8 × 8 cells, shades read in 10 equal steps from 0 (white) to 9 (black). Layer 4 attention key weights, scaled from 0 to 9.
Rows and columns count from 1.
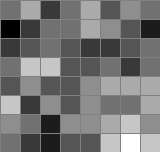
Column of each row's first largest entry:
3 1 1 7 1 2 3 3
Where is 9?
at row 2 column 1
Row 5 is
6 4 6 6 4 3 3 3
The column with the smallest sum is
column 7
